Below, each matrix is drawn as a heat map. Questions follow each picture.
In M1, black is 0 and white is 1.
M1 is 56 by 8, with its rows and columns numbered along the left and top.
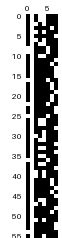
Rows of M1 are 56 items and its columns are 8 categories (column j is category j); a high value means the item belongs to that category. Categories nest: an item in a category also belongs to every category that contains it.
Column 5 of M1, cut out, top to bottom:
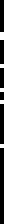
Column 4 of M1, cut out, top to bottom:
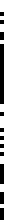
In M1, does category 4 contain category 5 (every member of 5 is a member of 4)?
no
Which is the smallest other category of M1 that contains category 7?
1
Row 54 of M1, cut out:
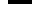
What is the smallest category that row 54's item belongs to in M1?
0
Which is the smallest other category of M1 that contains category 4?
1
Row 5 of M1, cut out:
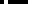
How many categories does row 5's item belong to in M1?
2
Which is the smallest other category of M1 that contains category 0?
1
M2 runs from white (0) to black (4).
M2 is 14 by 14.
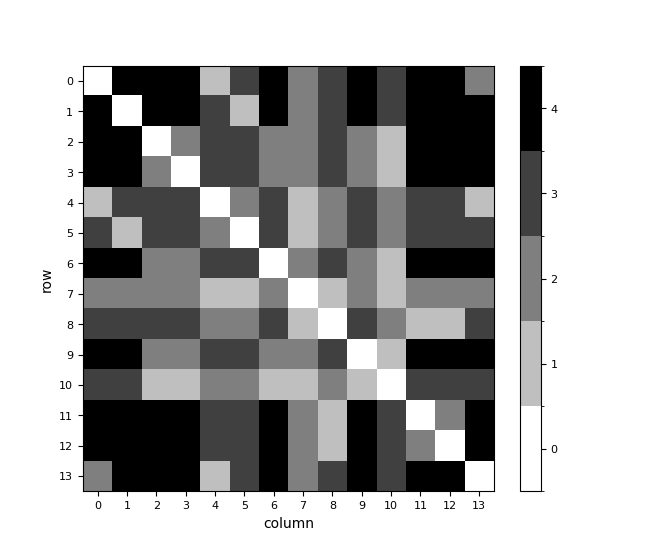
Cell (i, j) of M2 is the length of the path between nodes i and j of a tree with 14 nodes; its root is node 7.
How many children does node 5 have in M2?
1
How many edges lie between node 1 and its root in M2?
2
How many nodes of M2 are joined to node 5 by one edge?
2
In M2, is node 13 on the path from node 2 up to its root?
no
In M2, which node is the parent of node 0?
4
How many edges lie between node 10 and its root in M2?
1
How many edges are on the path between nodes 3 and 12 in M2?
4
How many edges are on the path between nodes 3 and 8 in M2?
3
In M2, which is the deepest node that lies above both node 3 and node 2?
10
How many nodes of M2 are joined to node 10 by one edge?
5
